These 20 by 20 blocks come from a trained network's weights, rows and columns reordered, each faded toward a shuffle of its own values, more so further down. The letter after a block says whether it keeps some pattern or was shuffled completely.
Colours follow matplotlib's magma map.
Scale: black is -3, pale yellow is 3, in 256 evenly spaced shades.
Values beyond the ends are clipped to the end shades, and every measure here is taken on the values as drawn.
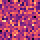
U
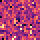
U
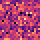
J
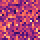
J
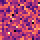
J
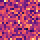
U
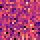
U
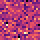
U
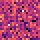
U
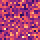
J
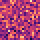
J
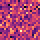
U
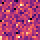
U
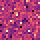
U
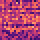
U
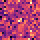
J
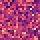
J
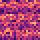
U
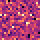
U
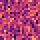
U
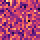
J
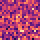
J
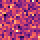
U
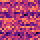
U
